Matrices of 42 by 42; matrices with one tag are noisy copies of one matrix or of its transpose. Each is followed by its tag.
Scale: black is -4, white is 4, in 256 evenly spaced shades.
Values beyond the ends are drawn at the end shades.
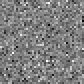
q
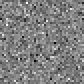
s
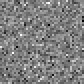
q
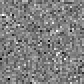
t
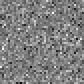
q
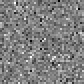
t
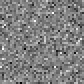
q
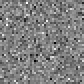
s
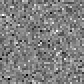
t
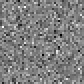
s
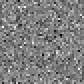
s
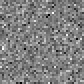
q
